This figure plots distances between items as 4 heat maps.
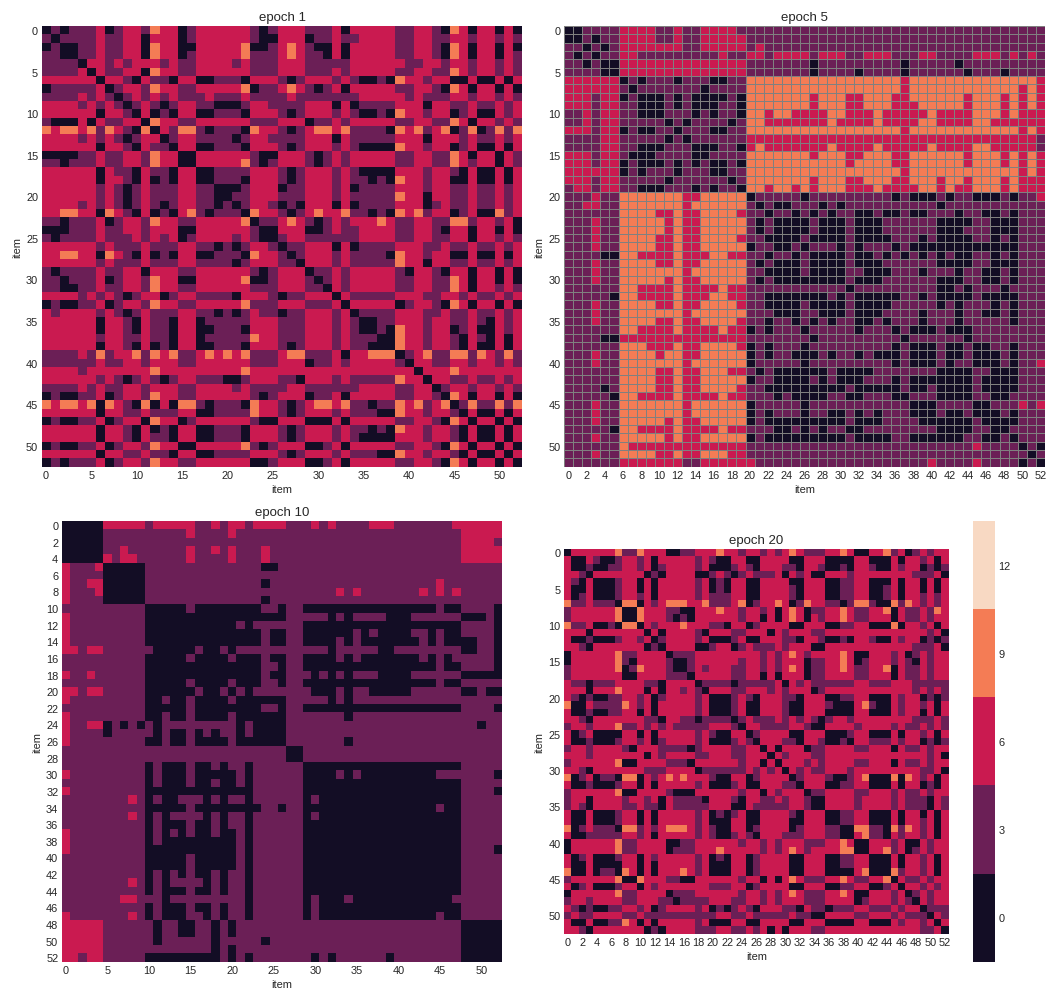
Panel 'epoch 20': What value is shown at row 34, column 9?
6
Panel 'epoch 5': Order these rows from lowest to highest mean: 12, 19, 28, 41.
41, 28, 19, 12
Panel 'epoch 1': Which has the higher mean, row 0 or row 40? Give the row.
40
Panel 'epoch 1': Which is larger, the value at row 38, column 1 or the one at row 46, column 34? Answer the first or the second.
the first
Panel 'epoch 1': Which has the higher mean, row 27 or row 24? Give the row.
27
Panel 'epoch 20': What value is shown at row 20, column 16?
6
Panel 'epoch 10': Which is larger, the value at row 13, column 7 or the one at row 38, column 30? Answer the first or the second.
the first
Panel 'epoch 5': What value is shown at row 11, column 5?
6
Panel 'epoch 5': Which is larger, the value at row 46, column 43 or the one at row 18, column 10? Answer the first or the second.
the second
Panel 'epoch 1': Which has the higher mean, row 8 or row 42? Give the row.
42
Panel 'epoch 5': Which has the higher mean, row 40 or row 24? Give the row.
40
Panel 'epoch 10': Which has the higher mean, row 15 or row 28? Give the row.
28
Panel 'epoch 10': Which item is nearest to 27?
28
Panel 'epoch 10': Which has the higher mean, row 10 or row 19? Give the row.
19
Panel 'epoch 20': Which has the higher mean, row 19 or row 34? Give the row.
19
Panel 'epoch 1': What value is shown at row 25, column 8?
3
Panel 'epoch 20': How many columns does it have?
53
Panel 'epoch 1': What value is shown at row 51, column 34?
3
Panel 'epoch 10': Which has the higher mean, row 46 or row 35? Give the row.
35
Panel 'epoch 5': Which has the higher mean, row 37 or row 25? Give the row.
37
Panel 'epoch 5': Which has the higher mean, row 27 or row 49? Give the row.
49
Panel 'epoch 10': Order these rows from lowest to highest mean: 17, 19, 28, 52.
17, 19, 52, 28
